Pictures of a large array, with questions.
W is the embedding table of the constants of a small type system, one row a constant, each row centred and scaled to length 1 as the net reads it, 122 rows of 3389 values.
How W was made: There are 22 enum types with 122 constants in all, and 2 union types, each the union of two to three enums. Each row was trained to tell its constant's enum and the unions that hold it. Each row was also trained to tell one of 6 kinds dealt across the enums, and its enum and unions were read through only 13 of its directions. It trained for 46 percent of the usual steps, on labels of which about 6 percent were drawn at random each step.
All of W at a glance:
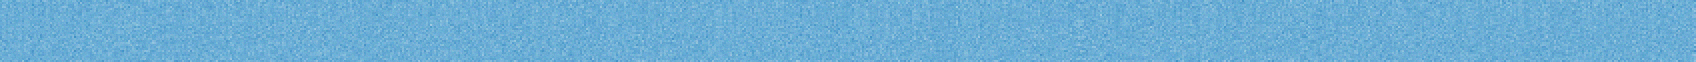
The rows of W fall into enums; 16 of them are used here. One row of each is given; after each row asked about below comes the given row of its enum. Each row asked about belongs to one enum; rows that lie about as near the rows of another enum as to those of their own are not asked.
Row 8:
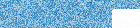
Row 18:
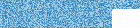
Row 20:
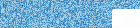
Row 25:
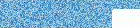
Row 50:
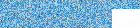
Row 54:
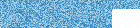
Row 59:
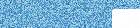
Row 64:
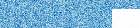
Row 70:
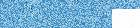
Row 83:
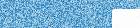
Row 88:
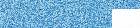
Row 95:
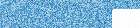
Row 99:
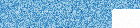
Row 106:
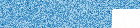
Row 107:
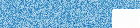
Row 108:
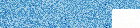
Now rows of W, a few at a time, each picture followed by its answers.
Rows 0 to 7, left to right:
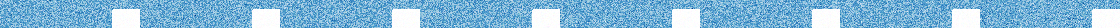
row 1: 25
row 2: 108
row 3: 88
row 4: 54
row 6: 64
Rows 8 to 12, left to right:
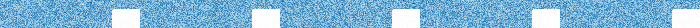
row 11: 20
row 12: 20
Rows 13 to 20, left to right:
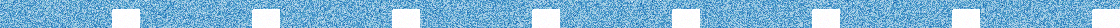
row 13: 108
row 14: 8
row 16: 18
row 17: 70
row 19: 107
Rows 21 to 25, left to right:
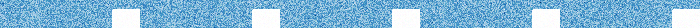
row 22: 8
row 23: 54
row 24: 106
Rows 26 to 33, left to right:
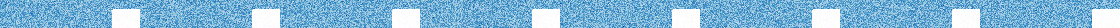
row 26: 20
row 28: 59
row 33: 50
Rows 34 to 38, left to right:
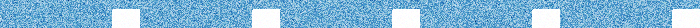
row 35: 108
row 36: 54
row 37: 99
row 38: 83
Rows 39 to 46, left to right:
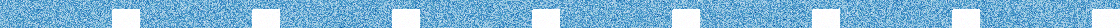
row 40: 106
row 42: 83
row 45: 107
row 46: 18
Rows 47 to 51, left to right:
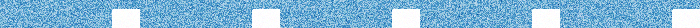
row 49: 108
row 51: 83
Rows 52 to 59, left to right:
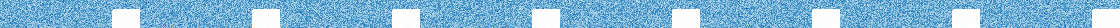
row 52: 25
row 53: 20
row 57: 108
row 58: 88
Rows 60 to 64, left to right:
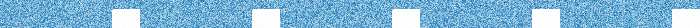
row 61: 70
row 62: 20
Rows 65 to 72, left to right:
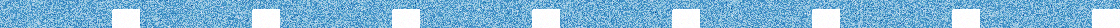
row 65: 8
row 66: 54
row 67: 8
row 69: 70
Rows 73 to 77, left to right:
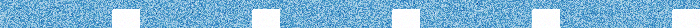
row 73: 88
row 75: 70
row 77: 54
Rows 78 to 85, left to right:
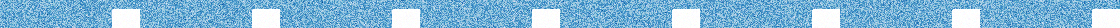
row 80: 59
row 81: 107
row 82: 95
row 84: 20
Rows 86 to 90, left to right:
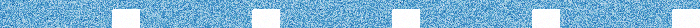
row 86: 83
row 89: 8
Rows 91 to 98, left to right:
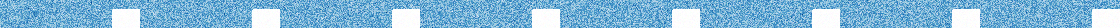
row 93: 95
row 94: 108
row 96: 83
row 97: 107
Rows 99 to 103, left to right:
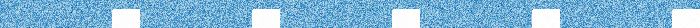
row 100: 88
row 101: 88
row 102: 107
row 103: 18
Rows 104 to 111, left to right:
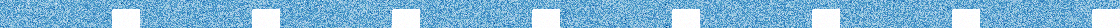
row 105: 18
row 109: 59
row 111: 70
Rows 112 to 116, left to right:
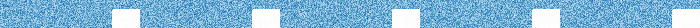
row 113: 25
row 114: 50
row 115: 106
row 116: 25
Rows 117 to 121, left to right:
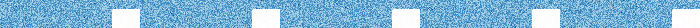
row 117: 70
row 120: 54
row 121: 107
